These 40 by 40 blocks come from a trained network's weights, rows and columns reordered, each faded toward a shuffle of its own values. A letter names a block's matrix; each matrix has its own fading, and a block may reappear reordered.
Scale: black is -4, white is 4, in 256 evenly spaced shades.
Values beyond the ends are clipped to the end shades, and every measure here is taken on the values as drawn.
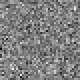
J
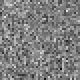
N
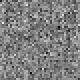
N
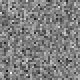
N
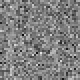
N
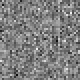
N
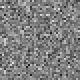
J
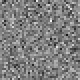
J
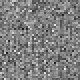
N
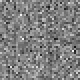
N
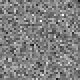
J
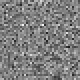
J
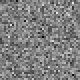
J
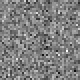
N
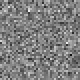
J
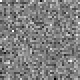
N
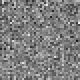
N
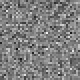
J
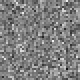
N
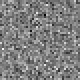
N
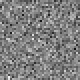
J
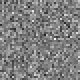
N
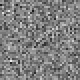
N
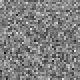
J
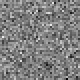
J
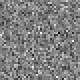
J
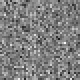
N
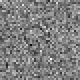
J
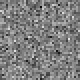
N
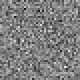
J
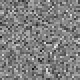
J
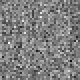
N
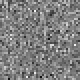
N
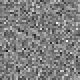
J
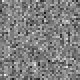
N
